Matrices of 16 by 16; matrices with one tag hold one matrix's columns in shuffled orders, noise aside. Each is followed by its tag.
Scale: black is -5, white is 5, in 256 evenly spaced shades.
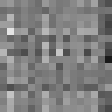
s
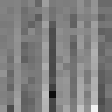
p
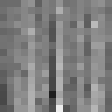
p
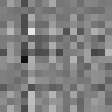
s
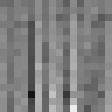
p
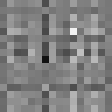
s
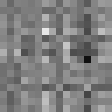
s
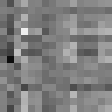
s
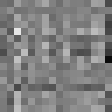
s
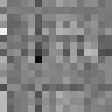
s
